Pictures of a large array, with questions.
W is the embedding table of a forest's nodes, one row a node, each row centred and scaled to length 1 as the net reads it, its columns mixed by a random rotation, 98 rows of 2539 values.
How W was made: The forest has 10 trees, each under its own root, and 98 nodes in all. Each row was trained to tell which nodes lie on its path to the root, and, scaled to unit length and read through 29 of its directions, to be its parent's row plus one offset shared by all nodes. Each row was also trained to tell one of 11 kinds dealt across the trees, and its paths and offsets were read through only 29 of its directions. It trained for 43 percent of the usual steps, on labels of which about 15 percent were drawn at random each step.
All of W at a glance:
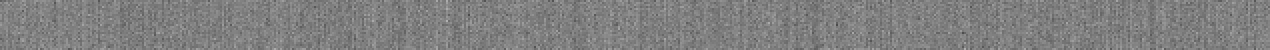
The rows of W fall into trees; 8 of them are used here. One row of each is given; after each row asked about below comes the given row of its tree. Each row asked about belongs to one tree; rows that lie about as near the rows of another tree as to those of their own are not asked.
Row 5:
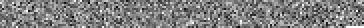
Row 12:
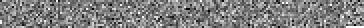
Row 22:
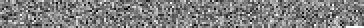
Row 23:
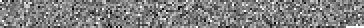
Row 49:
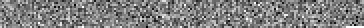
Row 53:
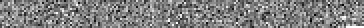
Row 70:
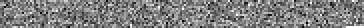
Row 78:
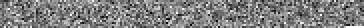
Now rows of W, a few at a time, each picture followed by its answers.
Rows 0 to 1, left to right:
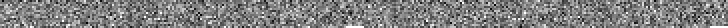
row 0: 78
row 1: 78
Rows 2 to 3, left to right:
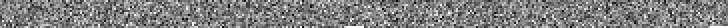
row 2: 23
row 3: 78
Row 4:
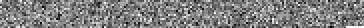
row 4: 49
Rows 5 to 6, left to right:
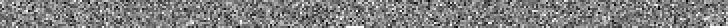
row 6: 5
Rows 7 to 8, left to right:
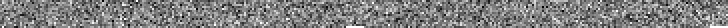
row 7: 53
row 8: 23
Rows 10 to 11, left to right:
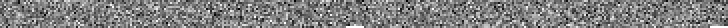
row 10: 22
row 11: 49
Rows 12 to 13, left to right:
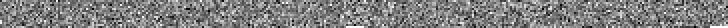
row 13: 23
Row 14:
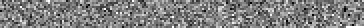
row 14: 78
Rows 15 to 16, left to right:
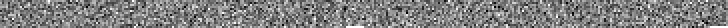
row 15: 78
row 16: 49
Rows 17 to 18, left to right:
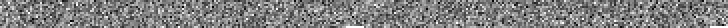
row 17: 49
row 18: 5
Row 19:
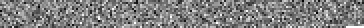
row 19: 23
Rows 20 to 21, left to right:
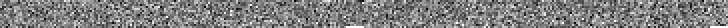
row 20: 22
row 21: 5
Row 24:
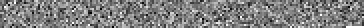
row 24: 78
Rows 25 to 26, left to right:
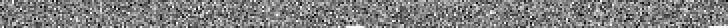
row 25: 53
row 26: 23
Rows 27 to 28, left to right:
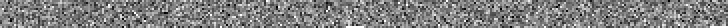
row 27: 70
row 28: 78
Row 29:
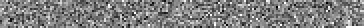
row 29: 70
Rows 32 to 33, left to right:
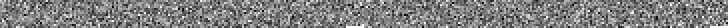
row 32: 5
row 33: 5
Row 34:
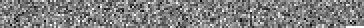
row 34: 53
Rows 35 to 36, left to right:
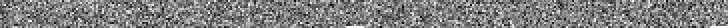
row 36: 23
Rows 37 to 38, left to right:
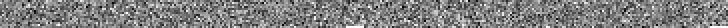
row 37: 23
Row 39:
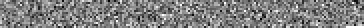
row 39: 23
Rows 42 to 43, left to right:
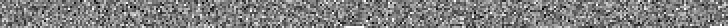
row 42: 49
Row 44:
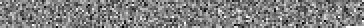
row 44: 49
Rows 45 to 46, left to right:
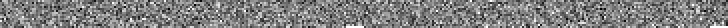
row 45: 53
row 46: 22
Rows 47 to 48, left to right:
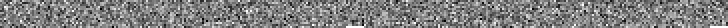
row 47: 78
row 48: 22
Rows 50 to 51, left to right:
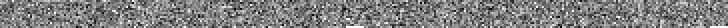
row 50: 22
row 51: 22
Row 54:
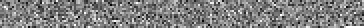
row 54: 78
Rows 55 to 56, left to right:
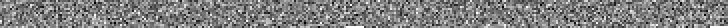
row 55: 49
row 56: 5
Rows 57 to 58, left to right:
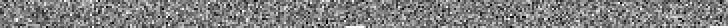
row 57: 23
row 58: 49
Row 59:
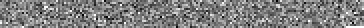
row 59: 70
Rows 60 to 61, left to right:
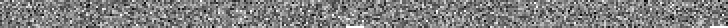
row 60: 5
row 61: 78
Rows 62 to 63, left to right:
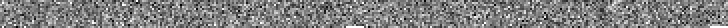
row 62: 53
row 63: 53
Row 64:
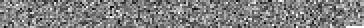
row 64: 5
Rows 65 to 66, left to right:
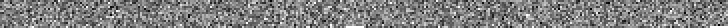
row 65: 5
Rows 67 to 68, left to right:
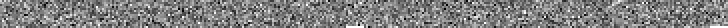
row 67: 5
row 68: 53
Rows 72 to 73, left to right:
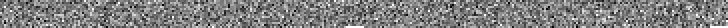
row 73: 5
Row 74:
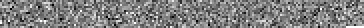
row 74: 23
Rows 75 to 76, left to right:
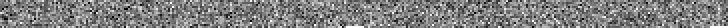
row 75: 22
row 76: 78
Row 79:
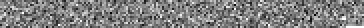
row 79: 23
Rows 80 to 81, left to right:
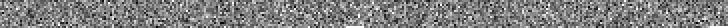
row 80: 23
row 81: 49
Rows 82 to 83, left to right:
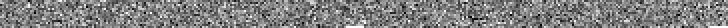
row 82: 23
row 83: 23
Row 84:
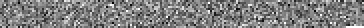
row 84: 22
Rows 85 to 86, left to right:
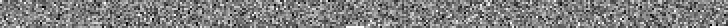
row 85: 49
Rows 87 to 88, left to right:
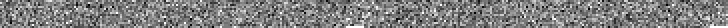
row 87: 70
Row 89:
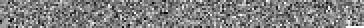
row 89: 70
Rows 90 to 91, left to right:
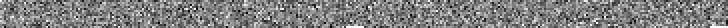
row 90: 53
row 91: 78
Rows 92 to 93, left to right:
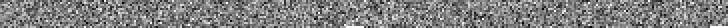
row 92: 12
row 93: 22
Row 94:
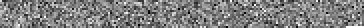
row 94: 78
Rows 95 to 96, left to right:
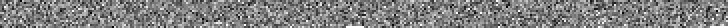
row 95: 78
